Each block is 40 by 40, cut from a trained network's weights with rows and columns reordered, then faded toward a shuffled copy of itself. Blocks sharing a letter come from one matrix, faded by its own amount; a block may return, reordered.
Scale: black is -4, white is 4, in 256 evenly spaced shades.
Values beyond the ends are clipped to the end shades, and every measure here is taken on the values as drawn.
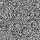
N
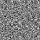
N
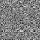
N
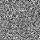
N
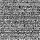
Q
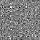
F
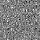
F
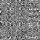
F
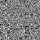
F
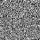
N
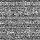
Q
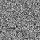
N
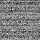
Q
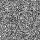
N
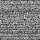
Q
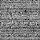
Q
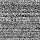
Q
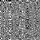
F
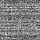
Q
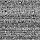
Q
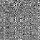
F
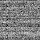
Q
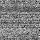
Q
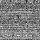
Q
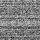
Q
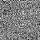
N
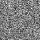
N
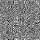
F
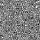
F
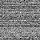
Q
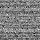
Q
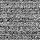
Q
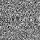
N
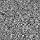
N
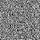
N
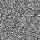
N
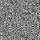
N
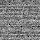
Q
